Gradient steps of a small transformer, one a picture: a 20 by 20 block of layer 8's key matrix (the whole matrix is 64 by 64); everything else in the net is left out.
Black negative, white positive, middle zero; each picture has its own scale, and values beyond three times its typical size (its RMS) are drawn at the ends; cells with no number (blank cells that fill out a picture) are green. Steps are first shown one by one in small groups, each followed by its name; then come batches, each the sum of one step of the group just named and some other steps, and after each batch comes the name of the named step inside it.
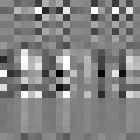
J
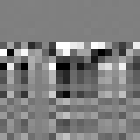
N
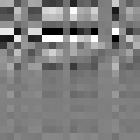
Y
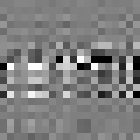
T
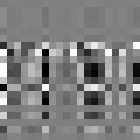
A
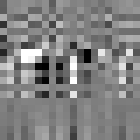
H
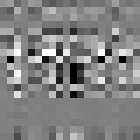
Y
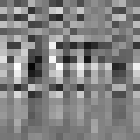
T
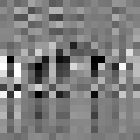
H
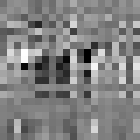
H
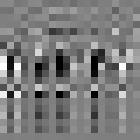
Y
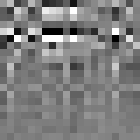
Y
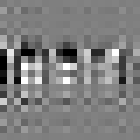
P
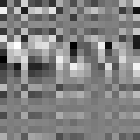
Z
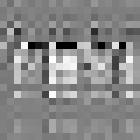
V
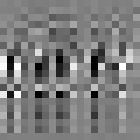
V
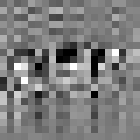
P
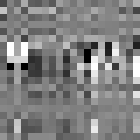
Z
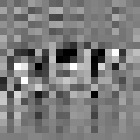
P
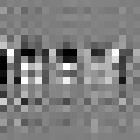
P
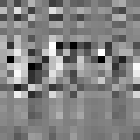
Z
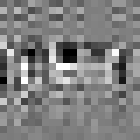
P
